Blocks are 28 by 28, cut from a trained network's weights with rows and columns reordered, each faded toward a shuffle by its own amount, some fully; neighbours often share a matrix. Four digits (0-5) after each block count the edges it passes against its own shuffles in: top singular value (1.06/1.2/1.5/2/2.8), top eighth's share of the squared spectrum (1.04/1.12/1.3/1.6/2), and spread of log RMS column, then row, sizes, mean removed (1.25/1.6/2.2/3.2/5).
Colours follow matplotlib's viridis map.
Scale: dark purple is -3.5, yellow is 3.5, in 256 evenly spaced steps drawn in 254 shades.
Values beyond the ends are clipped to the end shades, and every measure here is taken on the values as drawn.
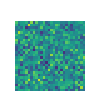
0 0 0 0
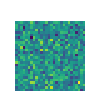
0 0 1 0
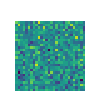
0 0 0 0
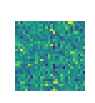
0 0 1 0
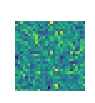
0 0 1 0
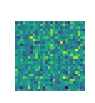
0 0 0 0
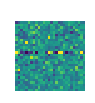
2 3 0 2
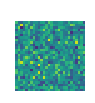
1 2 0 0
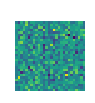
2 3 1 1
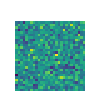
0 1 0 0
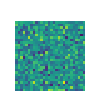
1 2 0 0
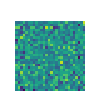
2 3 1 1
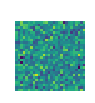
0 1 1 1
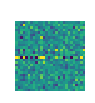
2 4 0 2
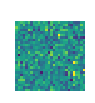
2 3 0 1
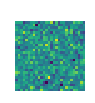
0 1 0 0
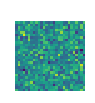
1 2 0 1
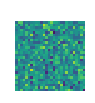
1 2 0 0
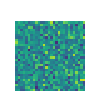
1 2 1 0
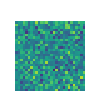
1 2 1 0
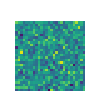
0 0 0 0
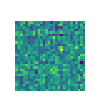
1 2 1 0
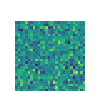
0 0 0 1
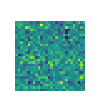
1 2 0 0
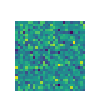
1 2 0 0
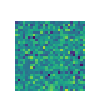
1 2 1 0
